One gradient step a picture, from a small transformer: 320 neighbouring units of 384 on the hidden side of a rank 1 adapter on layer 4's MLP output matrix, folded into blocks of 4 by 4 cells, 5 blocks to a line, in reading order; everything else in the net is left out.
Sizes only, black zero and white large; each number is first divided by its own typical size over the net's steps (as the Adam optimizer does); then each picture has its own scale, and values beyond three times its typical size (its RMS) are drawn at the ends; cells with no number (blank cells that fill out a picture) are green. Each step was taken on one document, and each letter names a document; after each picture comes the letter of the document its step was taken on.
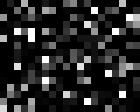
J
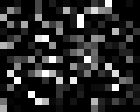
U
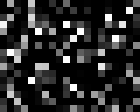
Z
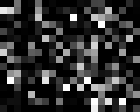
U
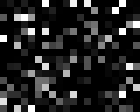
J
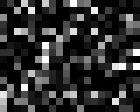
J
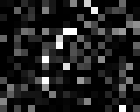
J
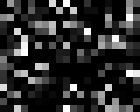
Z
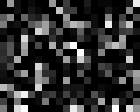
Z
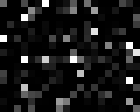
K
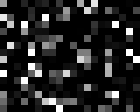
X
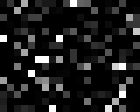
J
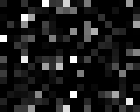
K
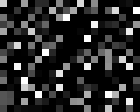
X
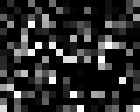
Z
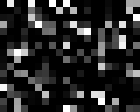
Z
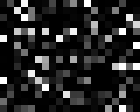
J
